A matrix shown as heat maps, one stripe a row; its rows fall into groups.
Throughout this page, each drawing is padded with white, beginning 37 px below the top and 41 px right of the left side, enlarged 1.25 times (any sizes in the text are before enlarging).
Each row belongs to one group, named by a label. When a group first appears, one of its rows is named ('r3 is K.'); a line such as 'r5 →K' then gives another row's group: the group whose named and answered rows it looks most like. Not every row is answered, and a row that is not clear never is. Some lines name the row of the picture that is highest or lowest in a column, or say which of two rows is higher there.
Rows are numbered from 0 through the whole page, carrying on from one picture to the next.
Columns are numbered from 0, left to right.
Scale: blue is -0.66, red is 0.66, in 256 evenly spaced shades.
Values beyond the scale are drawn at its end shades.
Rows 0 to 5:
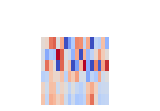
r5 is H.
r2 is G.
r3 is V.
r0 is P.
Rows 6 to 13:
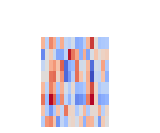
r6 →H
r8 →P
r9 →P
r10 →H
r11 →H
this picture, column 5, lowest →7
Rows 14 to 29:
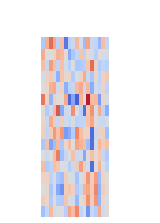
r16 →H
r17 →G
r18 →P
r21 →H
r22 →P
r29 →V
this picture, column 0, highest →19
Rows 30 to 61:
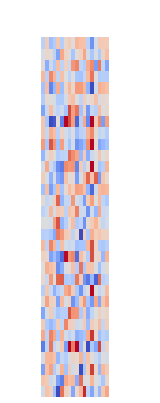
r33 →H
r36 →V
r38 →H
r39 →H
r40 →V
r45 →V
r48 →H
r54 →V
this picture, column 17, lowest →32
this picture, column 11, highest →61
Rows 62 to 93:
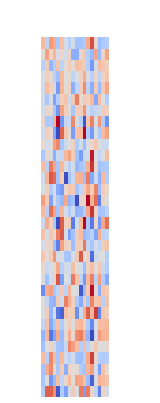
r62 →H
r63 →G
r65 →G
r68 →G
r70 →G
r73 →H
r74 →P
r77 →H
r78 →G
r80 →G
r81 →P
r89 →V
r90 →H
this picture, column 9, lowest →76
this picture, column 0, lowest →84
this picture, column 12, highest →76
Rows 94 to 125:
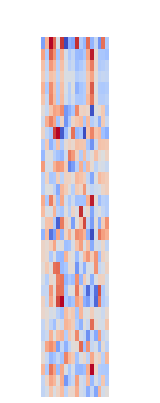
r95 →H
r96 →H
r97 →H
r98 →H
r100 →P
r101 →P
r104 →V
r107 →G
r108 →H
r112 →P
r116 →V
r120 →V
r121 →P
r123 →H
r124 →P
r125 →V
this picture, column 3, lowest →111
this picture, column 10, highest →109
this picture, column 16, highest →94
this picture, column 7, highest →104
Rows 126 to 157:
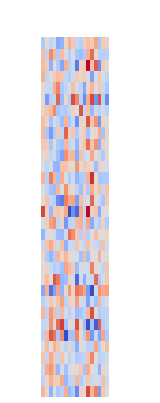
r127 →H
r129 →P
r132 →P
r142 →P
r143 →V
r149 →V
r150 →H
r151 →V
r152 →P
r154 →H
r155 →P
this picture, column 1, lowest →131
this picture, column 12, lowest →151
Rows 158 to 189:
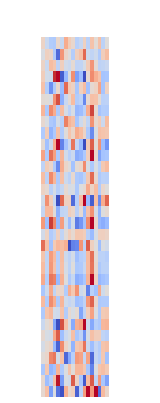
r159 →G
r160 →H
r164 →H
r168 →H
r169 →G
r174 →H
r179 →H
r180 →V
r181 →H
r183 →G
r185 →G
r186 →P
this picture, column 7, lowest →176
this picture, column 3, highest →161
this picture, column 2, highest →174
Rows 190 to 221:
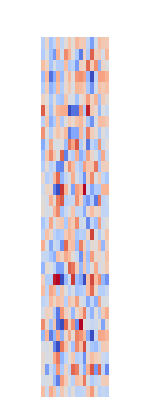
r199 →V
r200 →P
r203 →G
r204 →V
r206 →V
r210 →V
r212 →H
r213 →V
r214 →G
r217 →G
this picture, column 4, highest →211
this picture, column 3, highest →211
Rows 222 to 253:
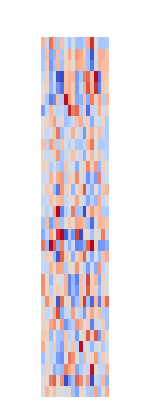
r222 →H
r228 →V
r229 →P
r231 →H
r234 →V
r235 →G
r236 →V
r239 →P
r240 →H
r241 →G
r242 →V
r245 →G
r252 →P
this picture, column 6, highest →227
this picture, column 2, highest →240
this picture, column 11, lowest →237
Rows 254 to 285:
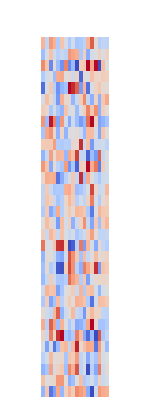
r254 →H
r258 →V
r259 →G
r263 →P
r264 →V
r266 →P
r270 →G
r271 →H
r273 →V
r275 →V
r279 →H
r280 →V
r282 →V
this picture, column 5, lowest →274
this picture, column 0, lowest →258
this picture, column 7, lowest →272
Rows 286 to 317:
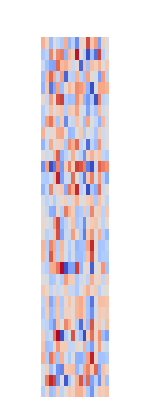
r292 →V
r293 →P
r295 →V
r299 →V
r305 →H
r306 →P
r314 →H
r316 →P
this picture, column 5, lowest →312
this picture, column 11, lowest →312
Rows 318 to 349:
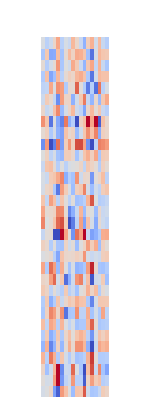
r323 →G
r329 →P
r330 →P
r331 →G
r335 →G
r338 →H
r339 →P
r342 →P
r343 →H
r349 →G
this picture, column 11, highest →335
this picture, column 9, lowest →325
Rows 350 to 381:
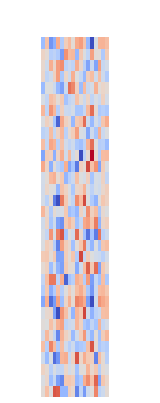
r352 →V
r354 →V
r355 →P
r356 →H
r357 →G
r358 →V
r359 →H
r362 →P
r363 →G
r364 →G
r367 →V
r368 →G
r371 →P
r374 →G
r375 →V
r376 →G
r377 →H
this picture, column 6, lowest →371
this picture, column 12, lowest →367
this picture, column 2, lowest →373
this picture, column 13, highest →360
